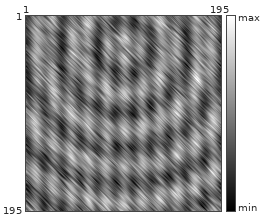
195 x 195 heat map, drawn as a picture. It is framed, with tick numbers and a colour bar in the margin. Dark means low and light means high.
Seam: none. Histogram: bell-shaped. Rings: centred on the top middle. Stripes: upright, repeating 11 times.
